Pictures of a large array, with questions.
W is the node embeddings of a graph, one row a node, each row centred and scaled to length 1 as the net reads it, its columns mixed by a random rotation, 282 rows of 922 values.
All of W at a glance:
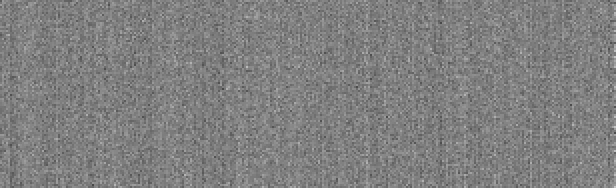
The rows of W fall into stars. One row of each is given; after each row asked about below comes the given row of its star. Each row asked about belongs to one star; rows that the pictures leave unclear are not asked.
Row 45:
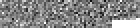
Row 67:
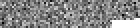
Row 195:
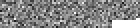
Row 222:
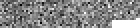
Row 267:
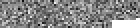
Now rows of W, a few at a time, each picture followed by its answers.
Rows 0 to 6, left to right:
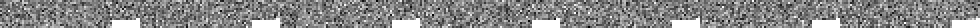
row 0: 222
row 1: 67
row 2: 67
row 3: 195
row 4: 267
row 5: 195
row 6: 67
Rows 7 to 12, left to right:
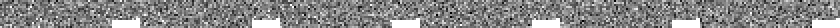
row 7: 45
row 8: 267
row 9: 67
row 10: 222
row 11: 195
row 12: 195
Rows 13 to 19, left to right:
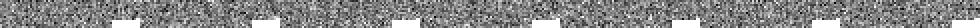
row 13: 267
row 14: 45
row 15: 267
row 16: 222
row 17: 195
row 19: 222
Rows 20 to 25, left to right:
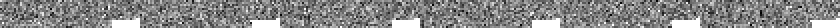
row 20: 45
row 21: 267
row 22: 222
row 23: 67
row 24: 45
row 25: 222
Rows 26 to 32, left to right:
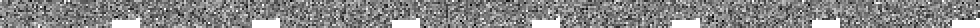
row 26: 45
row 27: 222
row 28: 222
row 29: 267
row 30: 267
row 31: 195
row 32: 195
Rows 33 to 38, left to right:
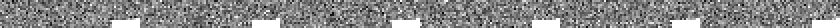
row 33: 67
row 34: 267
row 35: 45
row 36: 67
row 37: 67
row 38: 222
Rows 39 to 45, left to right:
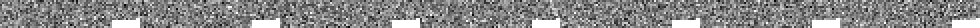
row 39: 267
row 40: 222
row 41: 67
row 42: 195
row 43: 267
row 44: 267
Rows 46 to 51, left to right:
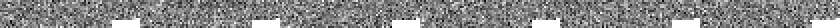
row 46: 222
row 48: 195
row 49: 195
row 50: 67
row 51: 67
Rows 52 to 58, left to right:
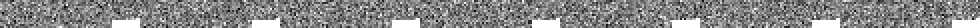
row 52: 222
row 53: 267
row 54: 67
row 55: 195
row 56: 67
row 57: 267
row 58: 267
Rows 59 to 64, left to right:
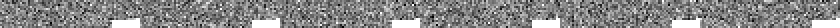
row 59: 67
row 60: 67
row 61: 67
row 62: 195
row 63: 195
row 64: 45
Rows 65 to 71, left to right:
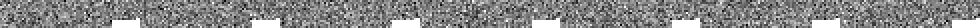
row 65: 195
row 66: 222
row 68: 195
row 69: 67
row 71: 195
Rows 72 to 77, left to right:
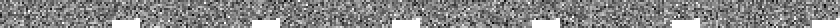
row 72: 267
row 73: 267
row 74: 222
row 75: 222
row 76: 67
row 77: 267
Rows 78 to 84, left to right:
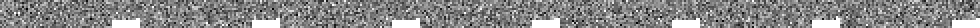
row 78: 267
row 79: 267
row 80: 267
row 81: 222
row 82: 195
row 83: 195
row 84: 222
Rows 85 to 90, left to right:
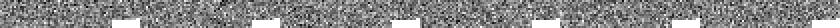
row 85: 45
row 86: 222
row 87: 222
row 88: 222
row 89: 45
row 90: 267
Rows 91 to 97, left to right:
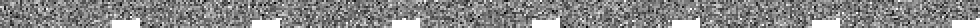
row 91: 222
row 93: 267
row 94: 45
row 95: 267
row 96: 267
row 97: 45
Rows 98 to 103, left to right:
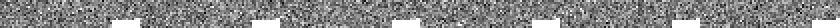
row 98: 67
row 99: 67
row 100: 222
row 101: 45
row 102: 195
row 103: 195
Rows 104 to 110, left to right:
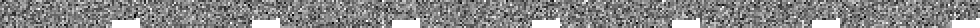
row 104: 67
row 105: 195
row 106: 195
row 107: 267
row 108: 195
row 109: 195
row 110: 222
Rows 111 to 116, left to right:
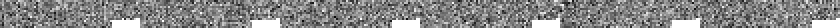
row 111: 67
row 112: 267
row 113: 195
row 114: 267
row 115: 67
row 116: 67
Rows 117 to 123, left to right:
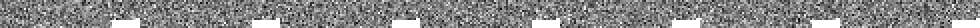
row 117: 222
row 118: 267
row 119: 195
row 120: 195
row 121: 222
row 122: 45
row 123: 267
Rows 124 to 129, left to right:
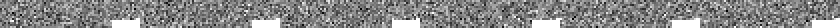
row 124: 67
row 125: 45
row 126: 195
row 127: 195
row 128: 45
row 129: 222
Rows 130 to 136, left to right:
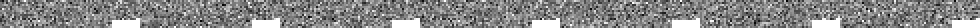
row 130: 67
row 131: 222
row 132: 222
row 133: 67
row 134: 45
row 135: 267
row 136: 267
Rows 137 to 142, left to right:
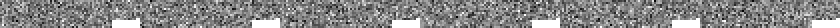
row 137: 195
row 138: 222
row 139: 195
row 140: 45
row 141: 222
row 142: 67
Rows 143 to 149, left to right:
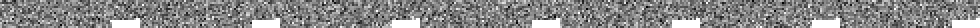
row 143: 67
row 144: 67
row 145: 222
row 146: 195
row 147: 267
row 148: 222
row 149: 267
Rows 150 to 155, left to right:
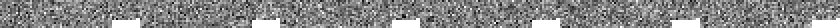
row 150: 222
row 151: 195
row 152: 222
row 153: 195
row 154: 222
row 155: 267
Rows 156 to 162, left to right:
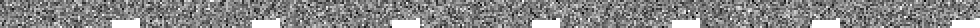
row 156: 222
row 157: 222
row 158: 45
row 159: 195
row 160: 267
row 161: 222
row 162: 222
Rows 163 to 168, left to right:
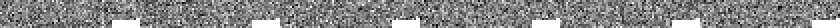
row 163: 195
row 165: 195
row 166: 195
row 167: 222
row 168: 195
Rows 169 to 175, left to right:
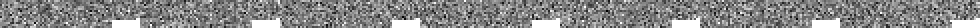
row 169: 267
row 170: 45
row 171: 67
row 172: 222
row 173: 45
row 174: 222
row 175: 67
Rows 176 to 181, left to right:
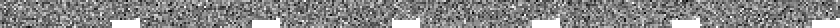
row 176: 67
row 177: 195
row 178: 45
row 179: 45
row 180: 45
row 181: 267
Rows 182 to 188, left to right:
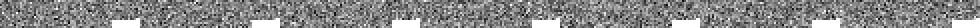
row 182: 67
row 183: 67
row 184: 195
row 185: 45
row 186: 222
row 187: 195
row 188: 45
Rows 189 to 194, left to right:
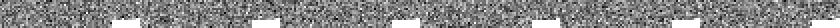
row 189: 67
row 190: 45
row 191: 67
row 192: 195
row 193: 67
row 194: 222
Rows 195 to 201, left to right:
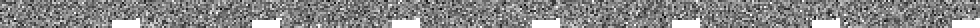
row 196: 195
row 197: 45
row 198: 222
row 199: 267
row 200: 195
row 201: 267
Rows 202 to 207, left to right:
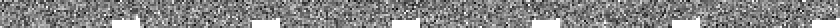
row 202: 45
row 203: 267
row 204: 267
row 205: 222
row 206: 45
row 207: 195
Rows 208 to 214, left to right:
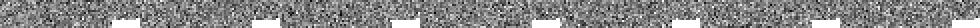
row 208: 267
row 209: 267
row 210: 67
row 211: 222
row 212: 195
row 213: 67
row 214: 222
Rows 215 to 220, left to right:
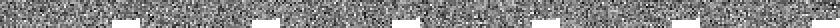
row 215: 67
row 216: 195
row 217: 267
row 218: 67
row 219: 267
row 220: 222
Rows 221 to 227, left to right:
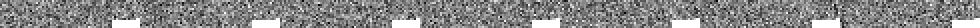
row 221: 195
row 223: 195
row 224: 222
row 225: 67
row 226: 67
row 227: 67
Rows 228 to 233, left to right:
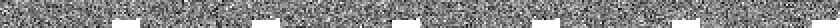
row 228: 195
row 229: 222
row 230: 195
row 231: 67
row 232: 267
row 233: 267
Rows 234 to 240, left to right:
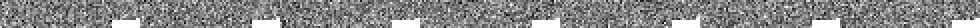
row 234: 195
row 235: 195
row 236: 67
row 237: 45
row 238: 267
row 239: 222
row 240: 67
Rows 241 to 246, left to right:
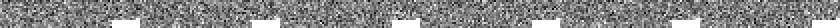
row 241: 45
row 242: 45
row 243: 267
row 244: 267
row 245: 45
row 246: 267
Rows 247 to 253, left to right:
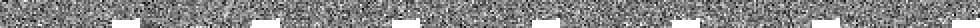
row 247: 67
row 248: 222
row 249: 45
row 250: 195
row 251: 267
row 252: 45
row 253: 195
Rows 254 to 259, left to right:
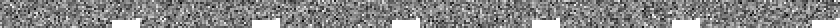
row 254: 67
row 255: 267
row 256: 195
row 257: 195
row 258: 267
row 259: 45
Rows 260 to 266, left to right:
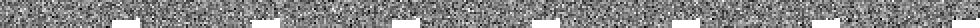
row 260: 195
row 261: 67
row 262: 45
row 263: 67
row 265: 67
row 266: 195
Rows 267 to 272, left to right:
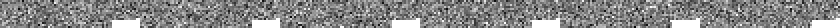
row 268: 45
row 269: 222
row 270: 267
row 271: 222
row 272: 222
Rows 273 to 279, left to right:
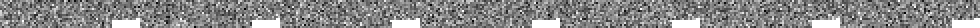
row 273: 267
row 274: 45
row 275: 67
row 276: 195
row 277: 67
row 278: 45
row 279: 67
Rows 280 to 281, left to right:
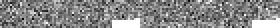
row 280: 67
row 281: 45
